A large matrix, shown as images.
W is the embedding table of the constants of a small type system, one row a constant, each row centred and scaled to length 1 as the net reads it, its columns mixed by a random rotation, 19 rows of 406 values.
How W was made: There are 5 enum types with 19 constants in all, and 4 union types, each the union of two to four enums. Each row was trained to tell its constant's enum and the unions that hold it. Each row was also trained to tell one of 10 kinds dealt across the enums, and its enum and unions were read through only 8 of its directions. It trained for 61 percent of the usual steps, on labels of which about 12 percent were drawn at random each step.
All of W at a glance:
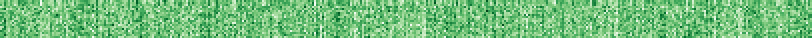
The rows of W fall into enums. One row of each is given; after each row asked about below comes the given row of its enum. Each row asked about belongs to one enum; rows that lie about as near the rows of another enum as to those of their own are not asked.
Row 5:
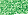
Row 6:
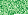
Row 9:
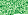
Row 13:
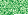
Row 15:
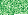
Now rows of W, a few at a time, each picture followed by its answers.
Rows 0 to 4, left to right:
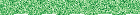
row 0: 9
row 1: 9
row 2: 9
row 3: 5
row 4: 13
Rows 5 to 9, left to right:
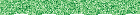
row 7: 15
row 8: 15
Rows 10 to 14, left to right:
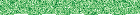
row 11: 13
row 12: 15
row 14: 13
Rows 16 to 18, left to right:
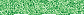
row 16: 9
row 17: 6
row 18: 15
